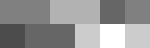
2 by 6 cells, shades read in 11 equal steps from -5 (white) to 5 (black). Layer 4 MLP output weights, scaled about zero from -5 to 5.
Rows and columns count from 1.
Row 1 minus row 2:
-2 -1 -3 1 6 3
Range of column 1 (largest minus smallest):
2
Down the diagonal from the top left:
0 1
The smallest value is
-5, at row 2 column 5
